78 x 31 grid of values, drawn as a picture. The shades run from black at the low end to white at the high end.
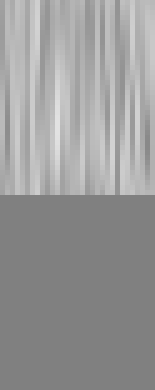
It is made of 2 by 1 panels. Panel 1,1: high, streaked downward. Panel 2,1: middling, flat.
